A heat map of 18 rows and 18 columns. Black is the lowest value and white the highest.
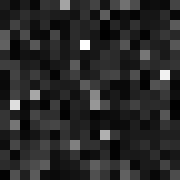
The bottom right is the smoothest part. No overall slope runs across the table. No single row or column stands out from its neighbours. Fine speckle covers the field. Most values sit low, with a long tail of high ones. There is no seam.
